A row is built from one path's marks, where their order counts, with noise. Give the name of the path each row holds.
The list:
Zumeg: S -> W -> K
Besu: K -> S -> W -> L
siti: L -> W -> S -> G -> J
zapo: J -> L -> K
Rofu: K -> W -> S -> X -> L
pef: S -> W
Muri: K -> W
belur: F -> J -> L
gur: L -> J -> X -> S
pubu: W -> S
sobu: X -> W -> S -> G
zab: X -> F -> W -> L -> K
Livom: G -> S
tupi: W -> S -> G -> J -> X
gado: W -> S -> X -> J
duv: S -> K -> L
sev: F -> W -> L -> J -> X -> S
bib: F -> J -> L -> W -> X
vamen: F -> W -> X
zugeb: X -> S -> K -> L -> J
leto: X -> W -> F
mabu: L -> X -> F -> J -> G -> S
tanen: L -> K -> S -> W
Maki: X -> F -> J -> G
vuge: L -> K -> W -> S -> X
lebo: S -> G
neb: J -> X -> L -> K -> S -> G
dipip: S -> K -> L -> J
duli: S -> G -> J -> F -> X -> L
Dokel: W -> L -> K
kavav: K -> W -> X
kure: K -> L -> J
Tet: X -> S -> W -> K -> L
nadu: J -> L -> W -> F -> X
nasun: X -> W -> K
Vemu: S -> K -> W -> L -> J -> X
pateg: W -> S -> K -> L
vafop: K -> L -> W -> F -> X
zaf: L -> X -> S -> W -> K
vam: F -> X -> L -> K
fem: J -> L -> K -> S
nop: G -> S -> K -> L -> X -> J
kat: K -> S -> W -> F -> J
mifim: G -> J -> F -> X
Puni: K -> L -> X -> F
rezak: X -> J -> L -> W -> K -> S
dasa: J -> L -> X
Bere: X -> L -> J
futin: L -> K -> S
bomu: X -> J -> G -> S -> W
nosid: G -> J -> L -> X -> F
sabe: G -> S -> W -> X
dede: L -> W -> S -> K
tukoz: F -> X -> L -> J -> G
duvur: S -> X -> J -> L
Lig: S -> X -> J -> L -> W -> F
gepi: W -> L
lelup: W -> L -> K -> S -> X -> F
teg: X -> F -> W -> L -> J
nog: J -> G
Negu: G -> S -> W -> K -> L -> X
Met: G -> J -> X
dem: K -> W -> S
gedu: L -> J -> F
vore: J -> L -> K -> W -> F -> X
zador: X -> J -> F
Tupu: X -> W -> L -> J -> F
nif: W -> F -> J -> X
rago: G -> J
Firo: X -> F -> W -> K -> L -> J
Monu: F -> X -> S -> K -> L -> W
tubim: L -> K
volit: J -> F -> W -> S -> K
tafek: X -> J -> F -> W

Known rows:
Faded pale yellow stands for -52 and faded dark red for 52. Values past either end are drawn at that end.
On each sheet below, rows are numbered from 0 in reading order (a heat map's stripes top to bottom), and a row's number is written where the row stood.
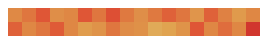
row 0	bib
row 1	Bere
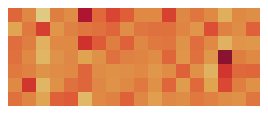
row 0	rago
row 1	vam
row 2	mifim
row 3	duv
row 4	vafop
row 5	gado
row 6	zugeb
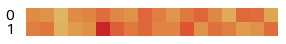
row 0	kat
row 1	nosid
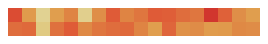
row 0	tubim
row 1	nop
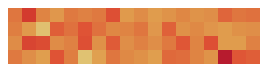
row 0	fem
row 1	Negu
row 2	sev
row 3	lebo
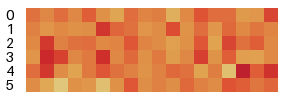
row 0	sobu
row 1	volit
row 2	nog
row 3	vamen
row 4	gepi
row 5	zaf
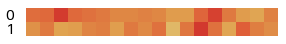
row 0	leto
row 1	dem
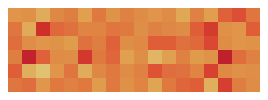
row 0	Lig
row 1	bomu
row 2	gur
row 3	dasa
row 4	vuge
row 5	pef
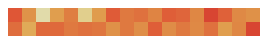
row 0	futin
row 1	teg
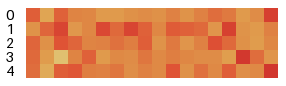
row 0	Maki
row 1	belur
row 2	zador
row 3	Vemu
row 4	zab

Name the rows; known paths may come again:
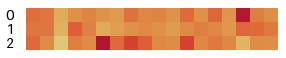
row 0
dipip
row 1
duli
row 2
rago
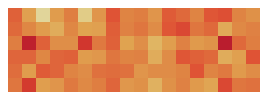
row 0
tanen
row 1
siti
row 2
dasa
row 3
nasun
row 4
tafek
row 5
vore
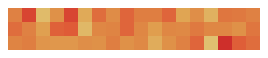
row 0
pateg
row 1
zugeb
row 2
kure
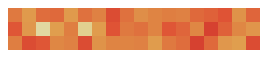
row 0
rezak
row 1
futin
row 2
Tupu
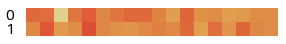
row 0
nop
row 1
tupi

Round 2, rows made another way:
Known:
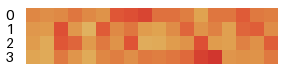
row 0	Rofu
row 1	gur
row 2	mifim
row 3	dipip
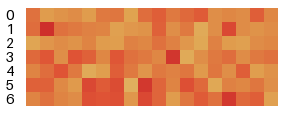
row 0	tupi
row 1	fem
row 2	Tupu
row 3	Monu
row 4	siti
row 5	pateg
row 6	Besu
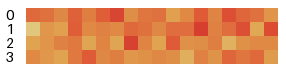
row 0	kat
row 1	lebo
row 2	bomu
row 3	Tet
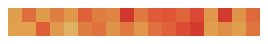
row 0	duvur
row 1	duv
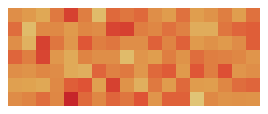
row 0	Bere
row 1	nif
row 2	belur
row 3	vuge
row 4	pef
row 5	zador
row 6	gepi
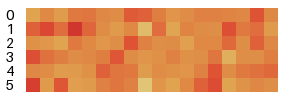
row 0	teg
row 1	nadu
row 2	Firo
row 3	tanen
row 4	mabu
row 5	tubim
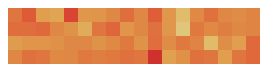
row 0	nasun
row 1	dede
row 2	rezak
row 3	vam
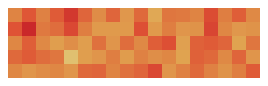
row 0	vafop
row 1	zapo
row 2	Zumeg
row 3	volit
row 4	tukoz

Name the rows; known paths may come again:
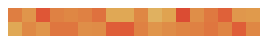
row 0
sabe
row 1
teg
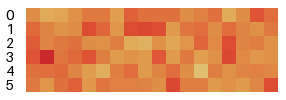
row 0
Maki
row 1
kure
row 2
Negu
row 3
zapo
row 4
dede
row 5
bib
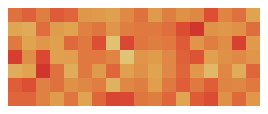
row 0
dasa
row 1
dipip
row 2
gado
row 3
tubim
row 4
nosid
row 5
nop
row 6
Muri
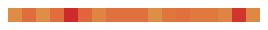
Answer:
Puni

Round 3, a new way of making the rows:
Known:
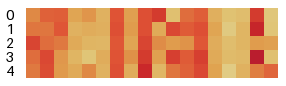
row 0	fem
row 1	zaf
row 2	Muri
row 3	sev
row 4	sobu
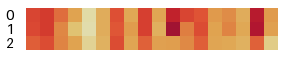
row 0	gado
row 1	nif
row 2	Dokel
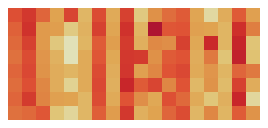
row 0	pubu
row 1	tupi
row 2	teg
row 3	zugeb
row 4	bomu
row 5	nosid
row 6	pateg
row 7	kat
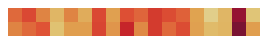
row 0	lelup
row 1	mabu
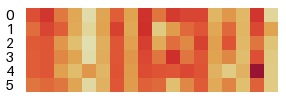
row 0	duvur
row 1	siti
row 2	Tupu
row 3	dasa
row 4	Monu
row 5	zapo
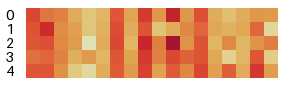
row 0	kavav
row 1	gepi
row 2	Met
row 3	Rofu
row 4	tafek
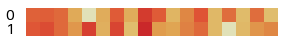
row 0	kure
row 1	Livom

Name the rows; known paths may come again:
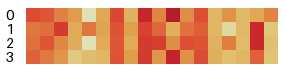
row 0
Met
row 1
futin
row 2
zugeb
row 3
vafop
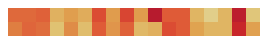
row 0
vuge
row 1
volit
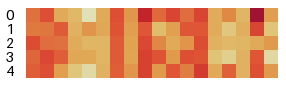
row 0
tukoz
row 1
dede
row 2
Muri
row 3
duv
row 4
tafek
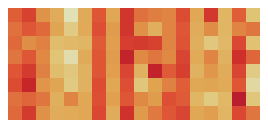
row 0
Bere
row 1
nog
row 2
Puni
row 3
Maki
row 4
Lig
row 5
gepi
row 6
tanen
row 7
bomu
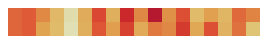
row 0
mifim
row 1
Tupu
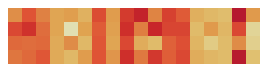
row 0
neb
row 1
duvur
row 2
Besu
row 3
gur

